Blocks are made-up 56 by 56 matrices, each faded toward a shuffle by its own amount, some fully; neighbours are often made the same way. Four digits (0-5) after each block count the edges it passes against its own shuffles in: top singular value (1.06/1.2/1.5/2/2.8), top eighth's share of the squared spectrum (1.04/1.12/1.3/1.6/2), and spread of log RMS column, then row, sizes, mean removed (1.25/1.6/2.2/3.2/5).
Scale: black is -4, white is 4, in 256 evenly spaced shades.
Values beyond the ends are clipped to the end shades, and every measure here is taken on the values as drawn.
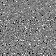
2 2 0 2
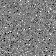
0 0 0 0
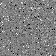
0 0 0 0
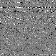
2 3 0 3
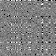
4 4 2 2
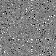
3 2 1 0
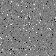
3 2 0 0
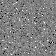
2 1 0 0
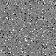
3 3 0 0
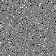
2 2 0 0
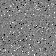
1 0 0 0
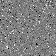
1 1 0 0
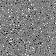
0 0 0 0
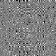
4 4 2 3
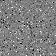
2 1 0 0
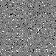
3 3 0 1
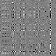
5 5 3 2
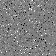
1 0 0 0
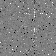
2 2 0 0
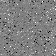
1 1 0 0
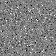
0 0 0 1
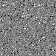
0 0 0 0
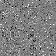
3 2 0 1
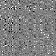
4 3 2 2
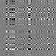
5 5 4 4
